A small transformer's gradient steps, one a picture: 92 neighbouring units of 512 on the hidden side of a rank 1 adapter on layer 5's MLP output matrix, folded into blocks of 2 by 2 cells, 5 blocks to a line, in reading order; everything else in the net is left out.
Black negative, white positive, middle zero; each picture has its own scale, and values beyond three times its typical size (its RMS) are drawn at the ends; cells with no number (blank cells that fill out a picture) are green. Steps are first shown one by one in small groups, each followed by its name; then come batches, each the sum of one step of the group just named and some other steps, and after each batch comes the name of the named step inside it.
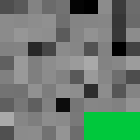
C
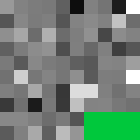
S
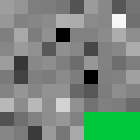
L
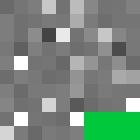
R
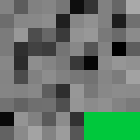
S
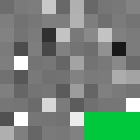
R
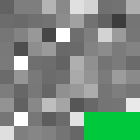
R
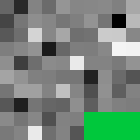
C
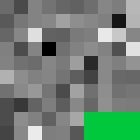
C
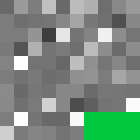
R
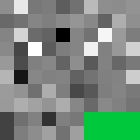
L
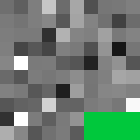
R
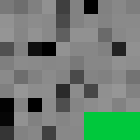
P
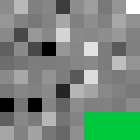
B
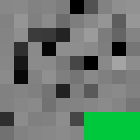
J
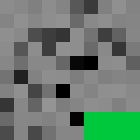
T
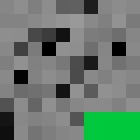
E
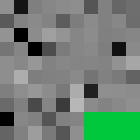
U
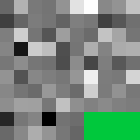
E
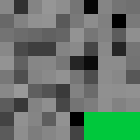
T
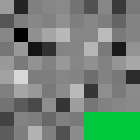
U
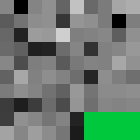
B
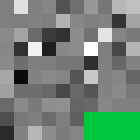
E
